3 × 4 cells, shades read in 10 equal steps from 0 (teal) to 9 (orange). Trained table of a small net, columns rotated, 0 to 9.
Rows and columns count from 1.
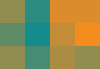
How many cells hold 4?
0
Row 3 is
5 2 6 5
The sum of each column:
13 3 21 22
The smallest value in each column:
3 0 6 5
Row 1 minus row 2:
2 1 1 -1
